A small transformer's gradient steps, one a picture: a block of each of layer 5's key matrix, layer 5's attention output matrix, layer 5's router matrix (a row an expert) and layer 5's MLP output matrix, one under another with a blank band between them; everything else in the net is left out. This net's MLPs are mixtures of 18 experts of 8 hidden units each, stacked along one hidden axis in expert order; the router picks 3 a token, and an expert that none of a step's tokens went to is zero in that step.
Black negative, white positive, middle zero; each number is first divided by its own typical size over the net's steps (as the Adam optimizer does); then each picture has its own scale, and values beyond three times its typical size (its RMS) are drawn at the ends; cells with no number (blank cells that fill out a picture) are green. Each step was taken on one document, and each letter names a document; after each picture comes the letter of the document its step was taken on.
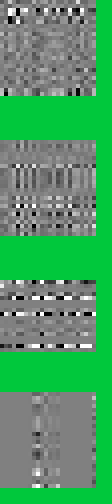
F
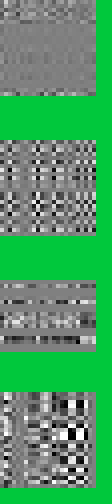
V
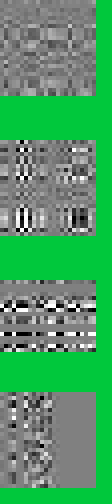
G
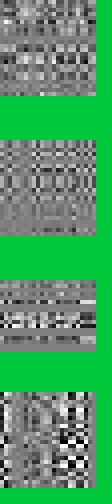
V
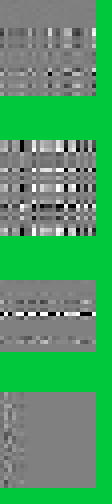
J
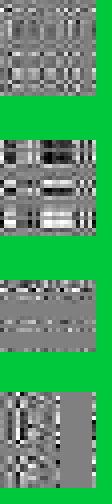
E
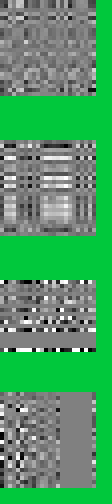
E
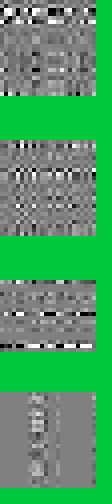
F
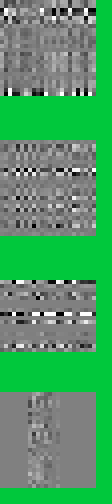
F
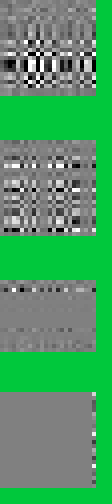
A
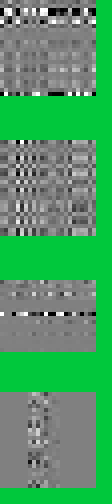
F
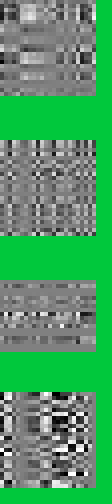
V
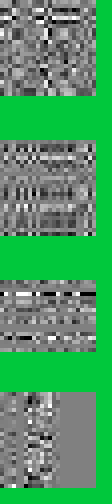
G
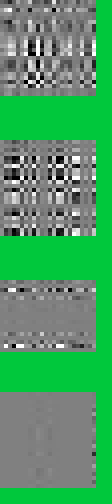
A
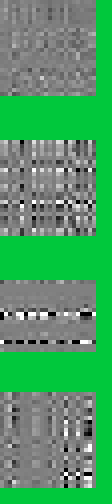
J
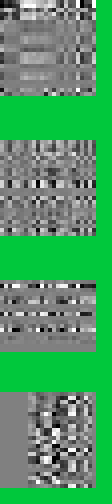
V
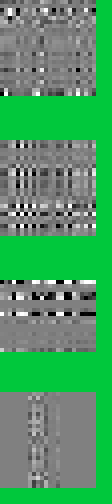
F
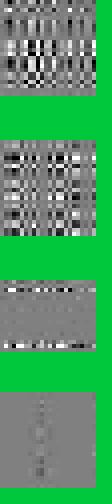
A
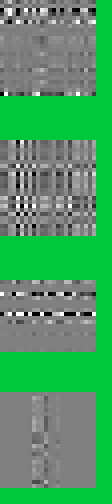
F
